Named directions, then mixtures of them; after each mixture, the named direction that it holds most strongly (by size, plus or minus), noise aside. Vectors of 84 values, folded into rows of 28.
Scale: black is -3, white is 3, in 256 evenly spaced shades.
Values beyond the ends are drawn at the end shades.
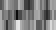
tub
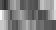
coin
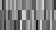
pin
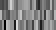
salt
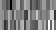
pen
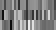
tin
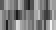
tub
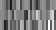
pen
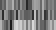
tin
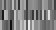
tin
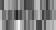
tub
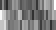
coin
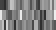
salt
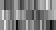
coin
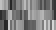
coin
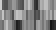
tub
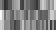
coin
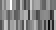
pen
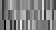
pin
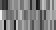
salt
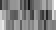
coin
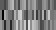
tin
